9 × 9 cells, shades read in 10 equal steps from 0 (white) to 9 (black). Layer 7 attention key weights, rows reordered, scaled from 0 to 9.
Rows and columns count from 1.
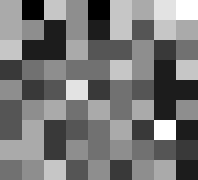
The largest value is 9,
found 2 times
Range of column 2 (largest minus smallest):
6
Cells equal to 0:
2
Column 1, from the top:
3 3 2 7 4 6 6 3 5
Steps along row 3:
up same down up same down up down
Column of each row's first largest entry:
2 3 2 8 8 8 9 3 9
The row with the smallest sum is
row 1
